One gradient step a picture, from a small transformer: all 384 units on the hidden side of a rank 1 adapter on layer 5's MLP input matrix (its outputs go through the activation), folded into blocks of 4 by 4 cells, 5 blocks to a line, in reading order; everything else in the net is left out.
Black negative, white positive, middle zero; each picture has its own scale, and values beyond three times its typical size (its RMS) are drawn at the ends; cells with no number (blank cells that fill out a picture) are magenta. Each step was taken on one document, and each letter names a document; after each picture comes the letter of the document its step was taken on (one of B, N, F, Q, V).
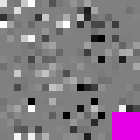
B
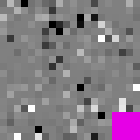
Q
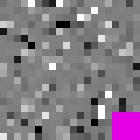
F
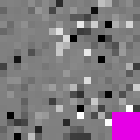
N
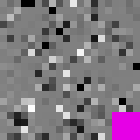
Q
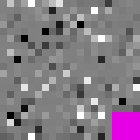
F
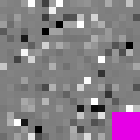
F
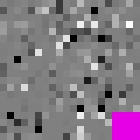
N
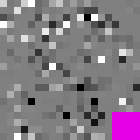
B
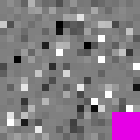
F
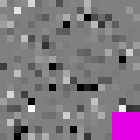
B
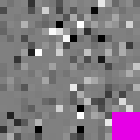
N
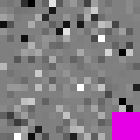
Q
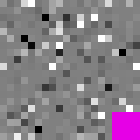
F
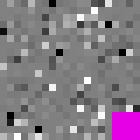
F
